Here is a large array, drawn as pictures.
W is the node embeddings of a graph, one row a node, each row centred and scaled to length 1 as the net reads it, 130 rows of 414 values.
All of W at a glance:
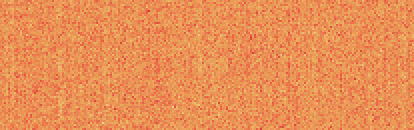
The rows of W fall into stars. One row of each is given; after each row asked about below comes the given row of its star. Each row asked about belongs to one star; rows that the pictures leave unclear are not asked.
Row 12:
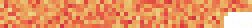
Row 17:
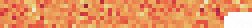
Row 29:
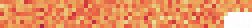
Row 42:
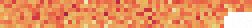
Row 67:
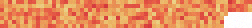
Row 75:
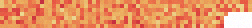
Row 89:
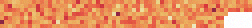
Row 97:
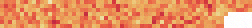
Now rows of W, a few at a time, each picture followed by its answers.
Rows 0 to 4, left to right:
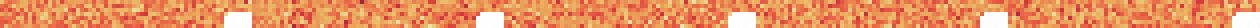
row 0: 97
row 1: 29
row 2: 29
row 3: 12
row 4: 97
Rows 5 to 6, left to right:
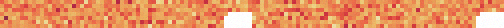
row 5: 42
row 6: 29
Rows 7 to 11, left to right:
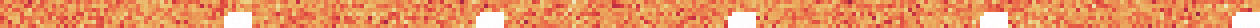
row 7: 42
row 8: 67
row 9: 29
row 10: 67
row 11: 97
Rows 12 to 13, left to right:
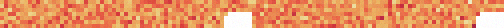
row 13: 75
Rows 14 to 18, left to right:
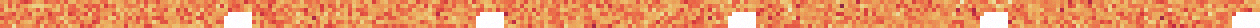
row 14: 67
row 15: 75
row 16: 97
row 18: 97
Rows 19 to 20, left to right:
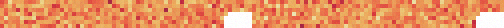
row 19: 29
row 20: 67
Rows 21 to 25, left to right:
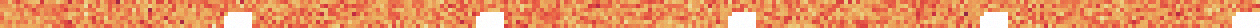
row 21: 42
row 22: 29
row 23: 67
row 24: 12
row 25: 12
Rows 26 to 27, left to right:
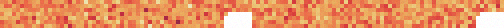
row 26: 42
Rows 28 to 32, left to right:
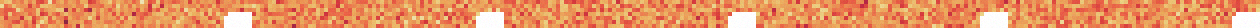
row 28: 75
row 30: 97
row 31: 29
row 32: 67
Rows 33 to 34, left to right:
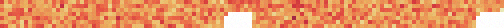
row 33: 67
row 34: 17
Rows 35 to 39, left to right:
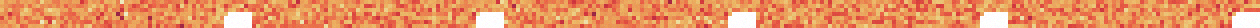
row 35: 12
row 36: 17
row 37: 89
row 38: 17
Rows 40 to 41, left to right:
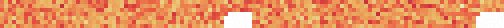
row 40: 67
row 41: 17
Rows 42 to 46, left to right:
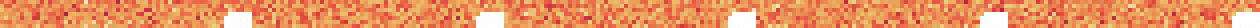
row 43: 97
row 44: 12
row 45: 67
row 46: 29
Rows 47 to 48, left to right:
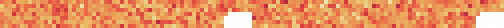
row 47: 42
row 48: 97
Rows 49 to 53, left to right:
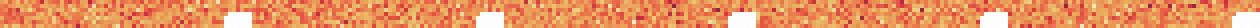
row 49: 75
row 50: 75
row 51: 89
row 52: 29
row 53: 17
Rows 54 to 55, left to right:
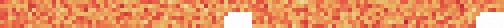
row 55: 97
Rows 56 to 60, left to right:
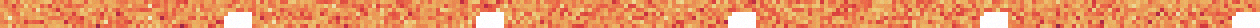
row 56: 12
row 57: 67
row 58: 29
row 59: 89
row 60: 29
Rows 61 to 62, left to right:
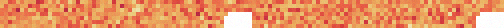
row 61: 75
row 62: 89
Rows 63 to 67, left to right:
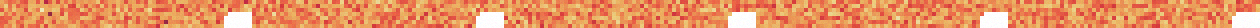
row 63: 17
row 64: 97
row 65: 67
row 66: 12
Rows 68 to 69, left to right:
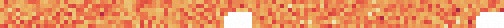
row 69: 89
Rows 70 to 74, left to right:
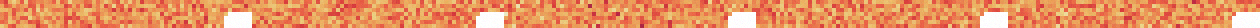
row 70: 12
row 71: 29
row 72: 17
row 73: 97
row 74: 12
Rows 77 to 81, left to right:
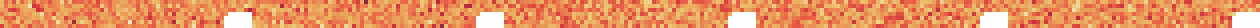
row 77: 89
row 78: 97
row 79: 42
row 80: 67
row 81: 29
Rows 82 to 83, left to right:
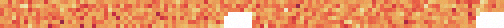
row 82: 67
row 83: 17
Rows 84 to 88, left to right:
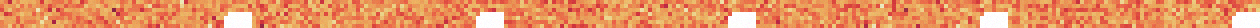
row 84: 12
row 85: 97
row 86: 75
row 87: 75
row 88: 42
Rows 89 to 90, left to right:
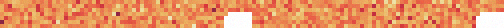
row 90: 75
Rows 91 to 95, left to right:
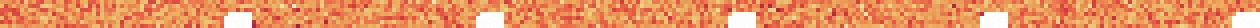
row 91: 75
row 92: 89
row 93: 42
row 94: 17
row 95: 29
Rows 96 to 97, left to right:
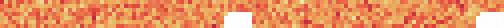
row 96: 67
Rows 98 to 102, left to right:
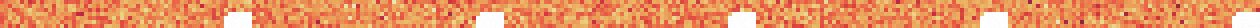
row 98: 89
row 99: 75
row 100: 29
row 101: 89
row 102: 89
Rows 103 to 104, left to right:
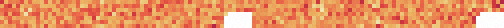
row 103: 75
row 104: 29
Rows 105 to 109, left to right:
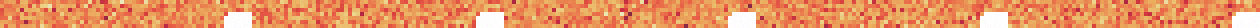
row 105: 97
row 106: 75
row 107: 12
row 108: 42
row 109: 42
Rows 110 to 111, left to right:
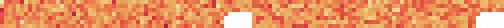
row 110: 97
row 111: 89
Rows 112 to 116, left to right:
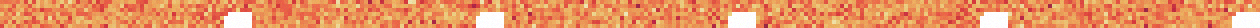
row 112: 29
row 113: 42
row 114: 67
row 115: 29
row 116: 17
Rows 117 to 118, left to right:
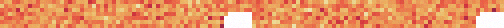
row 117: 75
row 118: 97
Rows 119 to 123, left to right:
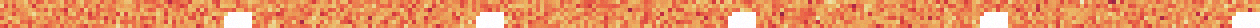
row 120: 67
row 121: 29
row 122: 67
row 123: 97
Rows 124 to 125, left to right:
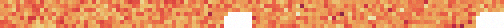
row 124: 42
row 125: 17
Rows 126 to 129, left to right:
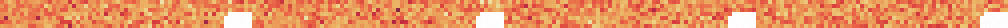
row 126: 42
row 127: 42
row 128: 75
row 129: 12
